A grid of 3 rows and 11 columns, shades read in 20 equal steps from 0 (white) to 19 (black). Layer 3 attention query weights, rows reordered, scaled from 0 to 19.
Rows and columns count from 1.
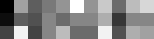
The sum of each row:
87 120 92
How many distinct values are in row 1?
10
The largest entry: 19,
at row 1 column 1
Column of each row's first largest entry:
1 1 1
